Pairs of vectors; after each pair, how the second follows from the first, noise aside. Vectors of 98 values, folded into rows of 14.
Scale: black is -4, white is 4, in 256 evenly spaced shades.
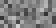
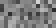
reversed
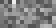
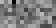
negated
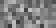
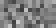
negated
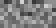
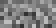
reversed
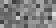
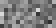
reversed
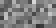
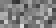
reversed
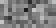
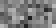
reversed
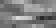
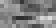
negated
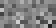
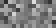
reversed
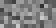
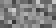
reversed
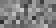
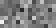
negated
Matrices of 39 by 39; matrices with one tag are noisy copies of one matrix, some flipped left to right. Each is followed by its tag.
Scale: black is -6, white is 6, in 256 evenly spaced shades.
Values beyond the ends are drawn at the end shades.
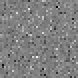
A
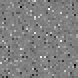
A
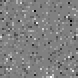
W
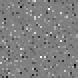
A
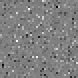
A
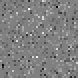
A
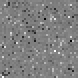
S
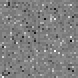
S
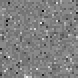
W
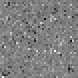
S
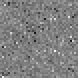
S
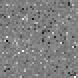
S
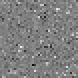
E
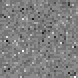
S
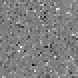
E
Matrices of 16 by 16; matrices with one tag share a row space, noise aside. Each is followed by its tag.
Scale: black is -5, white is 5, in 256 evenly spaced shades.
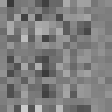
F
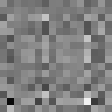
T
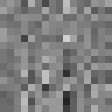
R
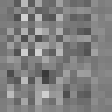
F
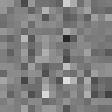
R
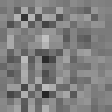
F
